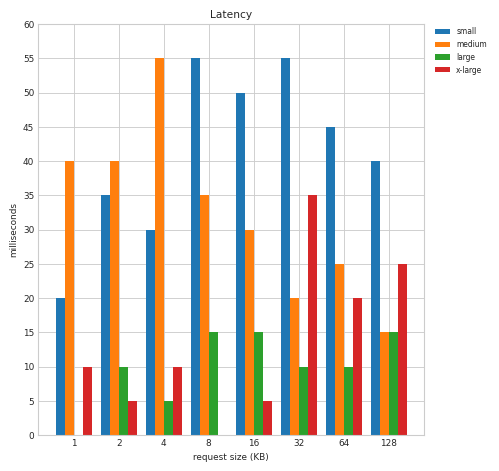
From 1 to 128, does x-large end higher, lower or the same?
higher
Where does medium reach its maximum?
4
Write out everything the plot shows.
Title: Latency
x-axis: request size (KB), ticks 1 2 4 8 16 32 64 128
y-axis: milliseconds, ticks 0 5 10 15 20 25 30 35 40 45 50 55 60
Legend: small, medium, large, x-large
Values:
small: 20 35 30 55 50 55 45 40
medium: 40 40 55 35 30 20 25 15
large: 0 10 5 15 15 10 10 15
x-large: 10 5 10 0 5 35 20 25
